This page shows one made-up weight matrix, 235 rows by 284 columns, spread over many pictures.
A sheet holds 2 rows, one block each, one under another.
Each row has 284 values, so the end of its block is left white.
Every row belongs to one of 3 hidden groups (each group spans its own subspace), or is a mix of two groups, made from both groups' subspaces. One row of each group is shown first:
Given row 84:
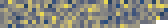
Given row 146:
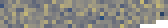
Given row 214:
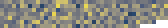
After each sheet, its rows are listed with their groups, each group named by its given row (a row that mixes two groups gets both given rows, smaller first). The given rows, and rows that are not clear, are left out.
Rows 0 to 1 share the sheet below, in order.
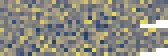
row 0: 84
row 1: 214
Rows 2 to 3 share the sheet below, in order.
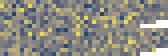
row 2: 146 and 214
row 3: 214
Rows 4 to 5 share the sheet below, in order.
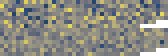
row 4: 146
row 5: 146
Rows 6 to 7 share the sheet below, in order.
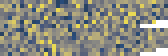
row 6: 214
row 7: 84
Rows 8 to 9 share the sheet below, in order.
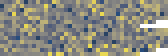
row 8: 146
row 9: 84
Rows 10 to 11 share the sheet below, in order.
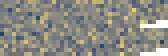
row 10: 84
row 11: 146
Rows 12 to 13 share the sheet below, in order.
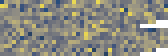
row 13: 214
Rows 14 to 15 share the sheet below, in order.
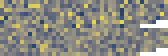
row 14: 146
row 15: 214
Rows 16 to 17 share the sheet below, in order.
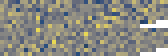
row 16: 84
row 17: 214
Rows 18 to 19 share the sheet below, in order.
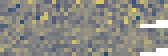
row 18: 84
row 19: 214
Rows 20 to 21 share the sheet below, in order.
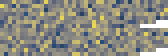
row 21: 214
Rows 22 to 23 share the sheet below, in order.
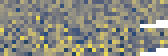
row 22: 84
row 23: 146 and 214
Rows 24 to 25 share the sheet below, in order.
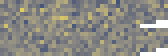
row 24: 214
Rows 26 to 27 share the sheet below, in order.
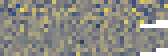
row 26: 84 and 214
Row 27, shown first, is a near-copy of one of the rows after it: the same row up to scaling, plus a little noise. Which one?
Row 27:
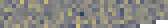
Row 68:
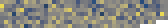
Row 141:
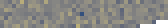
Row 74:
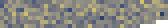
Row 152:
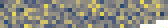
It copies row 141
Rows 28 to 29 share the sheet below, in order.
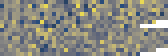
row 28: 146 and 214
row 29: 214
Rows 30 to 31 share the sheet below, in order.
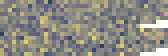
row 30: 214
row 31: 146
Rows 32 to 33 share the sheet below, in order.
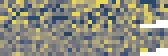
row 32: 214
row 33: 84 and 146
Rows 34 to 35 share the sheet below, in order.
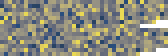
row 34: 146
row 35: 214
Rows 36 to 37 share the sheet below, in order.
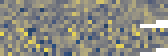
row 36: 214
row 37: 84
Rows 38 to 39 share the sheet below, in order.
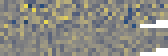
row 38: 84 and 214
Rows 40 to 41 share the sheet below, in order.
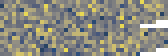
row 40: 146
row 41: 214
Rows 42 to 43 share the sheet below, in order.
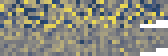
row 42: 146
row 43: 84 and 146
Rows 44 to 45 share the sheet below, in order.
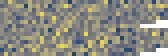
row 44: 84
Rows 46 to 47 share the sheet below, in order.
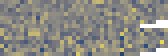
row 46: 84
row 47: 146
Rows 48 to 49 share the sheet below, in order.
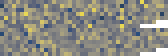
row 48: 146
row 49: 84
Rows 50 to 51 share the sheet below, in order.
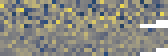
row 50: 146
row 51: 214
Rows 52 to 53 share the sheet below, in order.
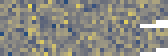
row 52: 214
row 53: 84
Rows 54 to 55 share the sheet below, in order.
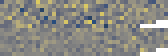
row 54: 214
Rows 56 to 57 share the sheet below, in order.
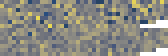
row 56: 84
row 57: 214
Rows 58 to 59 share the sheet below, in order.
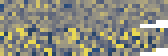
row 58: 146
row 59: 84
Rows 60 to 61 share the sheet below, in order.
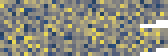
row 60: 146
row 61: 146
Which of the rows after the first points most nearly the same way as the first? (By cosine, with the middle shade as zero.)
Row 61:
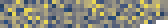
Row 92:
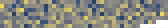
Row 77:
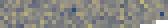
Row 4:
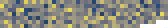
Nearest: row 77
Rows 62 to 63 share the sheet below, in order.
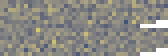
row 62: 84
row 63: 214
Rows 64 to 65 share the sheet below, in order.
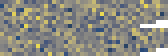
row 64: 146
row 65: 84
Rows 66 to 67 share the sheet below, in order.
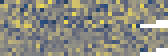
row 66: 214
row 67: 84
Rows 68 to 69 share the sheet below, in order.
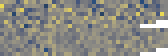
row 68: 146
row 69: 84
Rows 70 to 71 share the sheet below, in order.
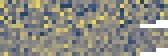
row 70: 146
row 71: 214
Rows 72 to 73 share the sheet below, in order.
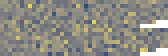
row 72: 214
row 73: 84
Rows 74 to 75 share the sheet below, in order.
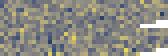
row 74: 146
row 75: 84
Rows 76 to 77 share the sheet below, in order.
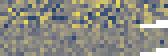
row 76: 214
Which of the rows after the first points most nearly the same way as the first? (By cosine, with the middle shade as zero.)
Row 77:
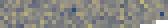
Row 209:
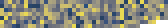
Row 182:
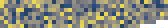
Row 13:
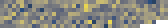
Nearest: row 209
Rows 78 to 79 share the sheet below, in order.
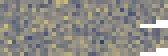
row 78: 214
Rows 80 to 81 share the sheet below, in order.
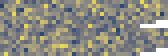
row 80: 146
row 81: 214
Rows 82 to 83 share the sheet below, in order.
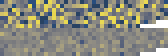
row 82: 214
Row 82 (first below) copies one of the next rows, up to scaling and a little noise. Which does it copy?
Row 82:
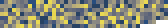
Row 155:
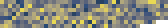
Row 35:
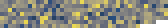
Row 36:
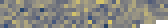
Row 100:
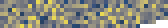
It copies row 100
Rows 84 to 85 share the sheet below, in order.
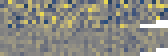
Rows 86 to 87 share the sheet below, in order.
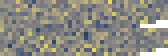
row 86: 84
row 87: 214
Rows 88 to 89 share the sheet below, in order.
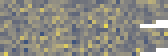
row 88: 214
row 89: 214
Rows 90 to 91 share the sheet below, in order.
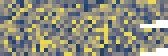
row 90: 214
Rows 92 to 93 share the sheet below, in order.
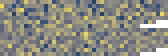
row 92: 146
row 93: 214
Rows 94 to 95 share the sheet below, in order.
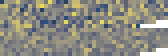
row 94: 214
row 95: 84
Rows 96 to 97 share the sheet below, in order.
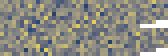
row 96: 214
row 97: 84 and 214
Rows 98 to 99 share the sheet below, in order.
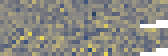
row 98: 84
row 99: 214
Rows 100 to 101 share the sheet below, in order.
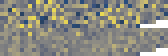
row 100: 214
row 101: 214
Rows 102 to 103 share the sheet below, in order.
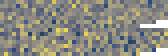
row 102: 84 and 214
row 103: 214
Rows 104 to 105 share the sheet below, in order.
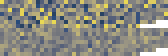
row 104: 214
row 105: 146 and 214
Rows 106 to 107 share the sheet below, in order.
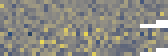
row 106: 146
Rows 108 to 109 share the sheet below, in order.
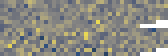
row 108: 84
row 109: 214
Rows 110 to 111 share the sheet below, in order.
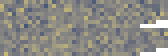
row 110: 146
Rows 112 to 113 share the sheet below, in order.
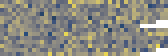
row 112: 84 and 214
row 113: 84
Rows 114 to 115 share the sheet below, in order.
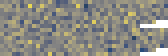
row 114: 214
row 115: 84
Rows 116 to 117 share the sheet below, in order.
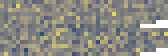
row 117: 214
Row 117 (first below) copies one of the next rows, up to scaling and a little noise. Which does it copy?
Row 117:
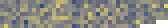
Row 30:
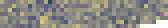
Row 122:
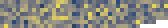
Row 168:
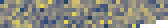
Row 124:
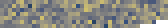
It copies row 122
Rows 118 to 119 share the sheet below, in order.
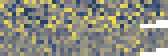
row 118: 146
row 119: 84
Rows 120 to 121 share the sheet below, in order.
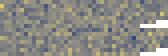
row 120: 146
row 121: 84
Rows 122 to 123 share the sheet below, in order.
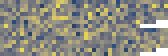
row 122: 214
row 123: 214
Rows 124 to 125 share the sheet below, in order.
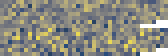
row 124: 214
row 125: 84 and 214
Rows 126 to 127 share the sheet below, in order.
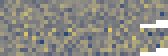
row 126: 146
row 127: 84
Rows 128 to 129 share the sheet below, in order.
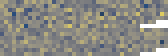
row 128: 146
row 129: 146
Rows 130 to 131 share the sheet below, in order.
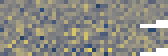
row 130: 214
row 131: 214
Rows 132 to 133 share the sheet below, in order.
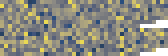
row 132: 84
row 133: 146
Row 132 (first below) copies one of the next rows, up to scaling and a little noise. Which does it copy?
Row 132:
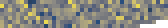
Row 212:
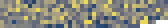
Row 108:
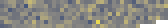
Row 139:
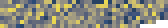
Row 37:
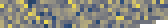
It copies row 37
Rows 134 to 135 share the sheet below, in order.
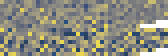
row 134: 214
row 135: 146 and 214
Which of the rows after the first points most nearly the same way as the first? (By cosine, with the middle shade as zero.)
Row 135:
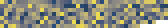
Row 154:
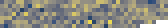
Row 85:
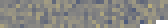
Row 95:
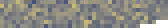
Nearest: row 95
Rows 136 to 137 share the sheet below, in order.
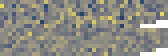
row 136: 146
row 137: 214
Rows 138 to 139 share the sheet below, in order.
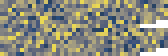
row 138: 214
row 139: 84
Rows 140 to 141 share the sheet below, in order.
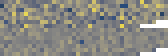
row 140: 146
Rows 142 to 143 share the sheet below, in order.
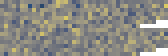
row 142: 214
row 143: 214
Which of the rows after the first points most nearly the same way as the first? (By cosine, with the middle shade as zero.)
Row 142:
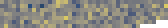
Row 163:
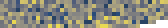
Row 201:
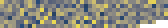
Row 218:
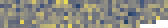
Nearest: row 218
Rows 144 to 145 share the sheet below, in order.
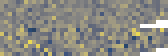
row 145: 84
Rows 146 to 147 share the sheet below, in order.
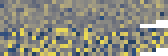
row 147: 214
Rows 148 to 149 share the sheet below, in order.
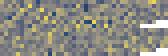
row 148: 214
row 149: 84
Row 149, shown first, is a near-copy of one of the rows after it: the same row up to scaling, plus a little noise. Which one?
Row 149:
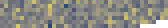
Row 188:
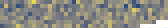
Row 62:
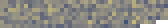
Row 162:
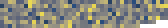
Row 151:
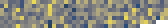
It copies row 151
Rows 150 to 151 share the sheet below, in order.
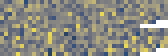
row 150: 146
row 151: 84
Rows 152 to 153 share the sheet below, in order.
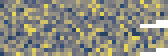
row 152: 146
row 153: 84
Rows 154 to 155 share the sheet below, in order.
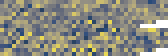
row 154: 214
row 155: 214
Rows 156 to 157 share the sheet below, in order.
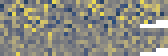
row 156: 146
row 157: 84
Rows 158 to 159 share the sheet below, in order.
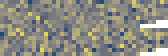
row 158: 84
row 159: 84 and 146
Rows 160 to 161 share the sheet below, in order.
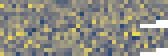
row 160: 146 and 214
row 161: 84
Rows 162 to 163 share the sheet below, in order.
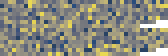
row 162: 84
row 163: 84
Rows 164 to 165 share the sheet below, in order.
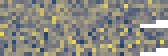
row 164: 84 and 214
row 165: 146
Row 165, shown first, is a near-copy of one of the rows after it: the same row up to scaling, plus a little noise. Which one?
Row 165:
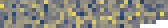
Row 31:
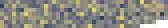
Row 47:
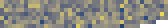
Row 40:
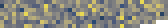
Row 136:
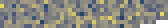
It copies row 136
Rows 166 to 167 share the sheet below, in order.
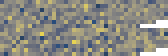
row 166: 214
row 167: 214
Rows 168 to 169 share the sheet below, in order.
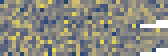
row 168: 214
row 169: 84 and 146
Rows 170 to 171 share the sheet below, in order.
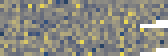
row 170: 214
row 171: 146
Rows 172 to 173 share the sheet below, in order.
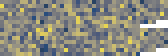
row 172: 84 and 146
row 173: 214
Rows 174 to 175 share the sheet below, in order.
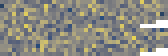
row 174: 146
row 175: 84
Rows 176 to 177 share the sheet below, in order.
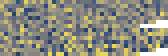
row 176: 146
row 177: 84
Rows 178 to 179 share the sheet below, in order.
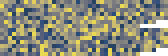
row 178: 146
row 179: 214
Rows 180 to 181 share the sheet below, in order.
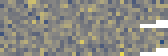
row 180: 84
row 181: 146
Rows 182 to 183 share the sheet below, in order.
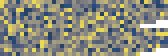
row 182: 146
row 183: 84
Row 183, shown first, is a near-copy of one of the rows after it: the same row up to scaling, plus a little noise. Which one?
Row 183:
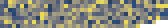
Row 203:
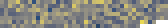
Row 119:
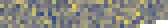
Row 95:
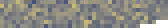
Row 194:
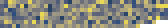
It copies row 194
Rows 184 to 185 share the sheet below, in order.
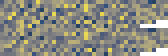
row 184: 214
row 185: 214
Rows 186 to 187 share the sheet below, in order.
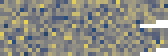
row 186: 214
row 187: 146
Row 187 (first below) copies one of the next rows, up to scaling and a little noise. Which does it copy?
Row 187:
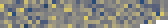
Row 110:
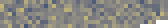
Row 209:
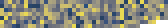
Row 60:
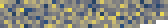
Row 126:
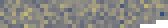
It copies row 110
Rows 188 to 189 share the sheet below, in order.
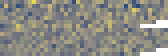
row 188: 84
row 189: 84 and 146
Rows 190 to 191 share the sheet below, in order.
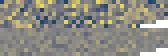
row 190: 214
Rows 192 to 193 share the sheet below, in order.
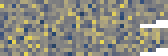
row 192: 146
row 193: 146
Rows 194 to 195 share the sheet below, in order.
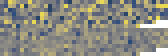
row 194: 84
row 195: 214
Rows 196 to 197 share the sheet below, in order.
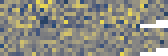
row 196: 214
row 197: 146
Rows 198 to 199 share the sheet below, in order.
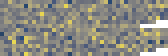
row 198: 84
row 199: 146
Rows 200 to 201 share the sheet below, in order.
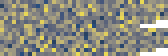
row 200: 146
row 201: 214
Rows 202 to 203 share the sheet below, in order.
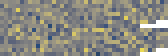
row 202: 84
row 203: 84
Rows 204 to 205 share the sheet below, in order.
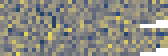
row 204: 84
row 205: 84
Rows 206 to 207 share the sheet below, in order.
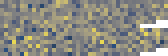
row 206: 214
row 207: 146
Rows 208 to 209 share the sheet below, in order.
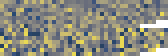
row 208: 146
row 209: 146
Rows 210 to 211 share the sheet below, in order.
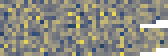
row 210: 146
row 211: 146
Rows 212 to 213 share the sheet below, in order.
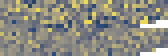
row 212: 84
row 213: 84 and 214
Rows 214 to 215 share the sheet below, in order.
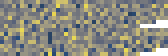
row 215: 84
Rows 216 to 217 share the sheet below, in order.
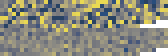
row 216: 214
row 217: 84 and 214
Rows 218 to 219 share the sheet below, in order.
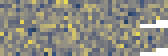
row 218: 84 and 214
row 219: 84
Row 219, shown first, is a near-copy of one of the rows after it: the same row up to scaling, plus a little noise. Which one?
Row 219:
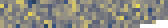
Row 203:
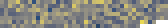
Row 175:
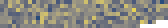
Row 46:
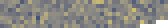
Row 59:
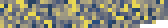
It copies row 59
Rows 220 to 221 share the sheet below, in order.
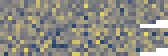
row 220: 146 and 214
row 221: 214
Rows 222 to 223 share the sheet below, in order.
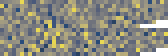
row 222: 84
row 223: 214
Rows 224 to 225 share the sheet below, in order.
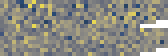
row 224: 84 and 214
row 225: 146
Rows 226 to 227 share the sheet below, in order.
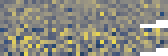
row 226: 146
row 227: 146
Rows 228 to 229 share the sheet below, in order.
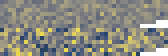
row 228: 146
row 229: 214
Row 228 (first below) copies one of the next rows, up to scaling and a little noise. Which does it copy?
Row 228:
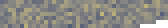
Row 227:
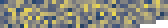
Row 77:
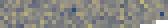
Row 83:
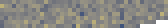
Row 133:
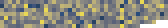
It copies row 227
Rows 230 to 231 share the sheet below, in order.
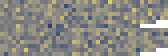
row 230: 84
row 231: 214
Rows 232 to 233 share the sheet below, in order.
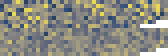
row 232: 146
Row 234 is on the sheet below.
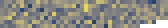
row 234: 214
